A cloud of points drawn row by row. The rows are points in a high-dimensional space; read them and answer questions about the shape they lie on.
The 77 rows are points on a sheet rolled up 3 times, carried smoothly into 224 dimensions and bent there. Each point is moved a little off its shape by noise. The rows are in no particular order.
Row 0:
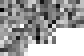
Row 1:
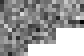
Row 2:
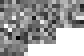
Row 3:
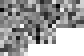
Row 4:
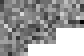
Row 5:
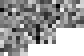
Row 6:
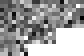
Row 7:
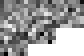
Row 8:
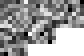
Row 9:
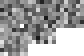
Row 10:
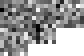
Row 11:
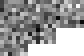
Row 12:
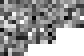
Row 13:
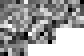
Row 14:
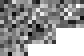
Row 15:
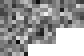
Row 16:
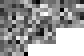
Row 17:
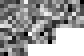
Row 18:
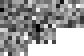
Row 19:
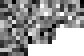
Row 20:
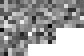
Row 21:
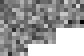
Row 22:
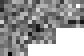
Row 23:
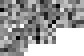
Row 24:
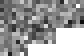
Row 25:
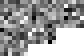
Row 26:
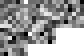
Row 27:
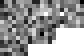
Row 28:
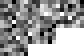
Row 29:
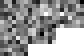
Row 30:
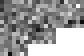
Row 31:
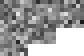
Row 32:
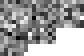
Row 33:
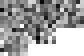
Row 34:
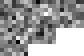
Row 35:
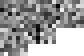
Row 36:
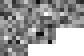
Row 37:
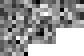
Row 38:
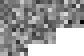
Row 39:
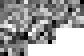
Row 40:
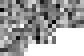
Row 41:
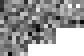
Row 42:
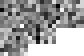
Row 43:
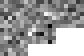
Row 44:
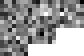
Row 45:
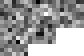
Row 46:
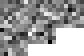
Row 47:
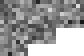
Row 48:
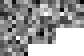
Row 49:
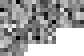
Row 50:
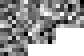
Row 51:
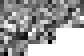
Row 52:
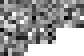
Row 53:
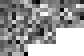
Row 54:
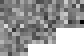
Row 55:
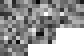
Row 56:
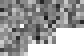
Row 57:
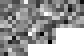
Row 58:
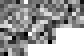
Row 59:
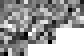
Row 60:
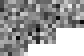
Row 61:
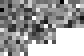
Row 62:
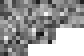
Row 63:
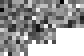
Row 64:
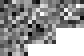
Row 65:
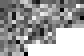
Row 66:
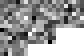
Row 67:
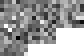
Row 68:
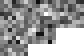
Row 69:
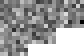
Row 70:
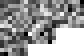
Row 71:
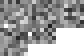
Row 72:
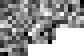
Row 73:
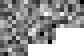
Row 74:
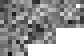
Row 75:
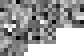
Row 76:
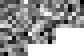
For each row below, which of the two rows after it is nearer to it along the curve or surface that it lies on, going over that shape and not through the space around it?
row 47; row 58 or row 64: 64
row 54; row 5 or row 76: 5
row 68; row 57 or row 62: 62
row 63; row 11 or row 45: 11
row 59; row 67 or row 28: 28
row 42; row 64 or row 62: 64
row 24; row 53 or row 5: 53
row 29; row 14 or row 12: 14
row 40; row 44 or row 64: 64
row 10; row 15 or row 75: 75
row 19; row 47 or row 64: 64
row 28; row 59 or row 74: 59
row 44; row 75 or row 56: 56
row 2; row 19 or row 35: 35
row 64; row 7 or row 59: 7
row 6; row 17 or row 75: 75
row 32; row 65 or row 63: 63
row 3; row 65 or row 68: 65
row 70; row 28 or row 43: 28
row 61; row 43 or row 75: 75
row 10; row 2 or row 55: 2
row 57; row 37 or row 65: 37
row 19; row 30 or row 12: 12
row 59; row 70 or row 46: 70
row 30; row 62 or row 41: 41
